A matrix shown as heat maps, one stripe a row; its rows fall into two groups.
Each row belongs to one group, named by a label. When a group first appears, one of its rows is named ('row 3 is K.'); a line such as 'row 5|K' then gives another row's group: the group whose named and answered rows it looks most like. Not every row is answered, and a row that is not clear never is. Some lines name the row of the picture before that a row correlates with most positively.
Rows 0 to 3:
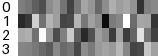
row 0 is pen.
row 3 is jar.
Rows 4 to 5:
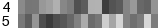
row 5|jar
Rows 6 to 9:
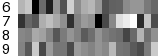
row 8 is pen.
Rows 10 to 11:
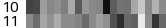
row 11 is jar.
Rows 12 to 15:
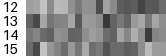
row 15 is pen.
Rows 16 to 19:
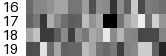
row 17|pen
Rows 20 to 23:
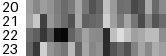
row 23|pen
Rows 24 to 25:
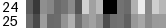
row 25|pen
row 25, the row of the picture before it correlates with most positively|23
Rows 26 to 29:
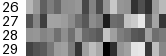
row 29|pen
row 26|jar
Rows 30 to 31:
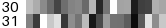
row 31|pen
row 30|jar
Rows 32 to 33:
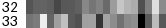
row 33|jar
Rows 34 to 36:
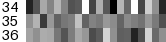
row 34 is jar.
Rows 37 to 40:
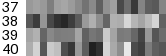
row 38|jar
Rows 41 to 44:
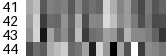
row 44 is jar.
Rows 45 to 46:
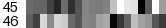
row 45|jar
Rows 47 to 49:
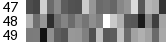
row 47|jar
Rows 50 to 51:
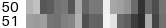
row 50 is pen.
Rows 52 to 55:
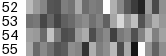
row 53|jar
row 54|pen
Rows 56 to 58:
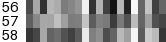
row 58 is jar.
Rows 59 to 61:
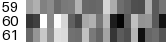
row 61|jar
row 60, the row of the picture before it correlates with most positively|57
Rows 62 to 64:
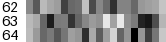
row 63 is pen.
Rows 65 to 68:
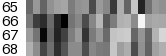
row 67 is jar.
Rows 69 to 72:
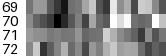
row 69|jar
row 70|jar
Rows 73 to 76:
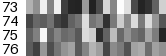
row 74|jar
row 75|jar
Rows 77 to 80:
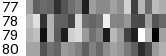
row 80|jar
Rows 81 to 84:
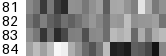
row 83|jar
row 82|jar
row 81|jar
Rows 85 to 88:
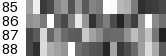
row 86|pen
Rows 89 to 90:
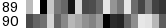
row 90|pen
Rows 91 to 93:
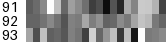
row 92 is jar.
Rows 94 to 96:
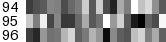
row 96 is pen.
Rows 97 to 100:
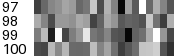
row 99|pen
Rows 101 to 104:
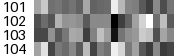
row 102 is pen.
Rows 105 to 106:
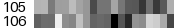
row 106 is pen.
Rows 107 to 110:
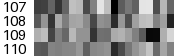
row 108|pen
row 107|pen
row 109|jar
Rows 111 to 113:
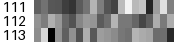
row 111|jar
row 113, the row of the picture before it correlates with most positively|108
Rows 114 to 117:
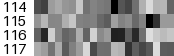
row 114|pen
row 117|pen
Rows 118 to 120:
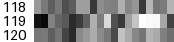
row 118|jar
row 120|jar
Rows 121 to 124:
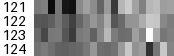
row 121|jar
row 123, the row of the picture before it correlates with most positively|119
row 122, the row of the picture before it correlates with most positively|119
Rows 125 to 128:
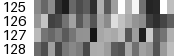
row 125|jar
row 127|jar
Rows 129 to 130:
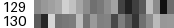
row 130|pen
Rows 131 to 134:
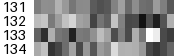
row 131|pen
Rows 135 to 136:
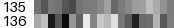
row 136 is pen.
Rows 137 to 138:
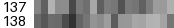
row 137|pen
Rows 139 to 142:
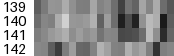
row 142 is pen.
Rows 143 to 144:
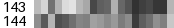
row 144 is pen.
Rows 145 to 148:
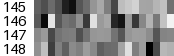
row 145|jar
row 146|pen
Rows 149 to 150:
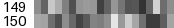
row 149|pen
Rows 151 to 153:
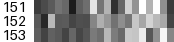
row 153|jar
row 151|jar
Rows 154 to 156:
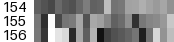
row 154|jar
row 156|pen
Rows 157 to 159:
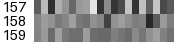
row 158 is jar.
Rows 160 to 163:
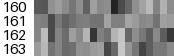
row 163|jar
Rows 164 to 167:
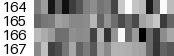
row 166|jar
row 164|jar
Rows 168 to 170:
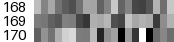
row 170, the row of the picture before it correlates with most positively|165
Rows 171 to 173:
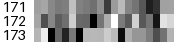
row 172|jar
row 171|jar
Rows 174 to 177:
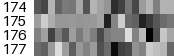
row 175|jar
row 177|pen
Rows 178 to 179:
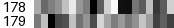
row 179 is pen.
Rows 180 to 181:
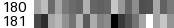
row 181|pen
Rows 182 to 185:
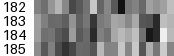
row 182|pen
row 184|jar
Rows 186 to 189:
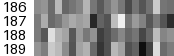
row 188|pen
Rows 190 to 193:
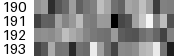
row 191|pen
